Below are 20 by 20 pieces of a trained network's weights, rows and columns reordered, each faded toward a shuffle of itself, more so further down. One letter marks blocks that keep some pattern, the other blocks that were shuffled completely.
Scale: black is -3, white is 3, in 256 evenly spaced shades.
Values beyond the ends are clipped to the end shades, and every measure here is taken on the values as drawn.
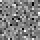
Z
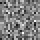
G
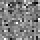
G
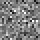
Z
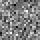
Z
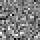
Z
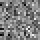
G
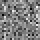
G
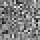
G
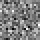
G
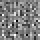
G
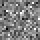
Z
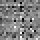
G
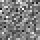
Z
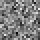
Z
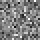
Z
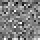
G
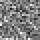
Z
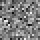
Z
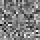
G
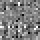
G
